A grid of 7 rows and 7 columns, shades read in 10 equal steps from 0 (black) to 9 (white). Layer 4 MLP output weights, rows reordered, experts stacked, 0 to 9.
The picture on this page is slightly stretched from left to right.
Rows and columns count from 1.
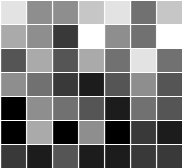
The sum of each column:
24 32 19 32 22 29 29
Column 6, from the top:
4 4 8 5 4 2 2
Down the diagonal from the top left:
8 5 3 1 1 2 2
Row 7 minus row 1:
-6 -4 -2 -6 -7 -2 -5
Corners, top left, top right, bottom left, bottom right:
8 7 2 2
